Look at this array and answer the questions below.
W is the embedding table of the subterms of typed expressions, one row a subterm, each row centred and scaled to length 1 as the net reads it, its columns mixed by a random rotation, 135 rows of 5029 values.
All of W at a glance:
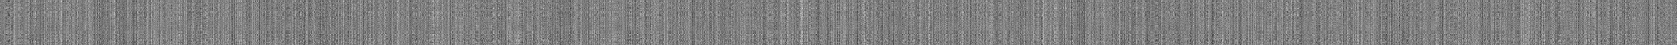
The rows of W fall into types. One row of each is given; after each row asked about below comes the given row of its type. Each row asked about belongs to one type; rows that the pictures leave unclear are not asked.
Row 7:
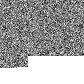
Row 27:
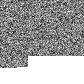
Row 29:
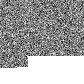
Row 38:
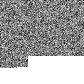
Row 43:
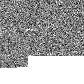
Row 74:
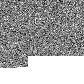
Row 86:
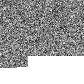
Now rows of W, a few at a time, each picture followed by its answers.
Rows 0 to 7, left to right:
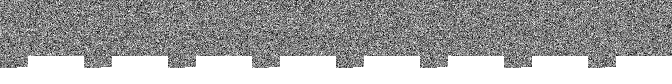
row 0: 43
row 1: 27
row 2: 38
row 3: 74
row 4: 27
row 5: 27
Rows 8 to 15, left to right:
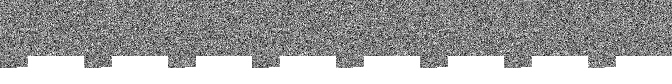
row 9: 29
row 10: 27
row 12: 38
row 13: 29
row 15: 74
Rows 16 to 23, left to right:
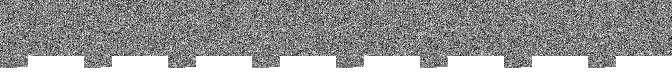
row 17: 74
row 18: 7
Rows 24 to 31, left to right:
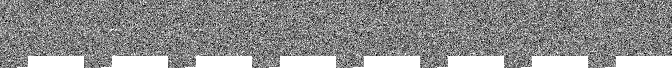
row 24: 43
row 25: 43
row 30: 86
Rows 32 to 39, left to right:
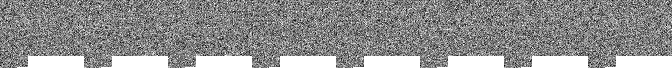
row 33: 38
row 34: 38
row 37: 43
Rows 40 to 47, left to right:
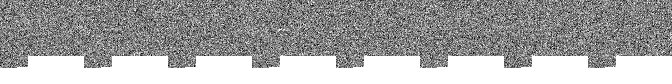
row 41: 86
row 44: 27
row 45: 27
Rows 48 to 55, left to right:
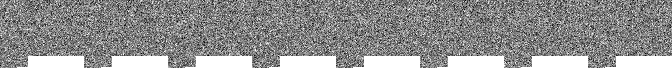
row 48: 43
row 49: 27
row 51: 29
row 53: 27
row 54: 74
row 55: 7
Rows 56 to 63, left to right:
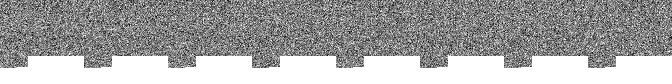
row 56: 74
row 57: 43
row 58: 74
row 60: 27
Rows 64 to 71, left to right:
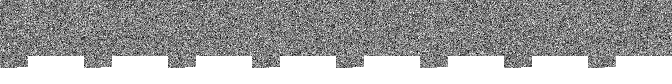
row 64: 29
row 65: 27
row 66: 27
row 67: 7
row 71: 86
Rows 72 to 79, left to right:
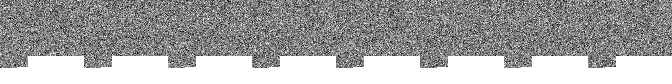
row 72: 86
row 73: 27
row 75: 29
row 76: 86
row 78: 74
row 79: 7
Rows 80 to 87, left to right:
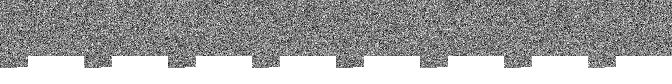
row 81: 29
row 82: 43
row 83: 86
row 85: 43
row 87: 74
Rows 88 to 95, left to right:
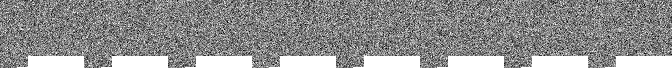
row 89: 7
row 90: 43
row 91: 74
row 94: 43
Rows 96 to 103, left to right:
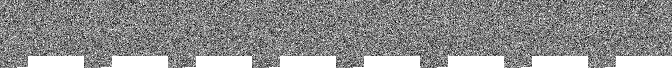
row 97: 43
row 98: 7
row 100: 43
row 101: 29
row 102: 74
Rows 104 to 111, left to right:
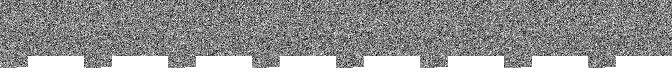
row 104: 74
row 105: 38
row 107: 38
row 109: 7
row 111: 29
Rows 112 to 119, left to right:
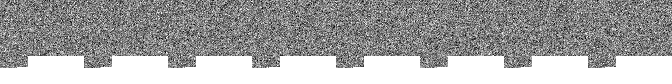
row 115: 7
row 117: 38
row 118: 86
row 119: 7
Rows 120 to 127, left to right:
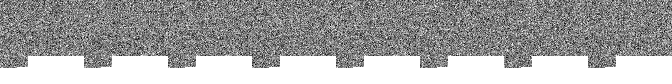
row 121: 38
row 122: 38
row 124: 38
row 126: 29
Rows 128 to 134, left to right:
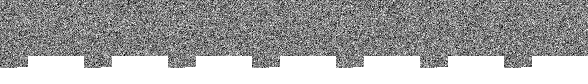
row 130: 38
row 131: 38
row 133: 7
